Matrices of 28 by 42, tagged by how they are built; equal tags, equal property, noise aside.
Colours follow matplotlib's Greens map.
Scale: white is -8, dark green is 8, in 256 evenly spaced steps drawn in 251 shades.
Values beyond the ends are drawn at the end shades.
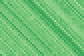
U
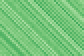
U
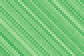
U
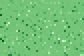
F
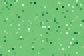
F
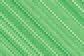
U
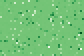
F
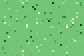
F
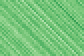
U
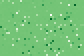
F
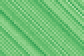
U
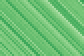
U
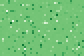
F
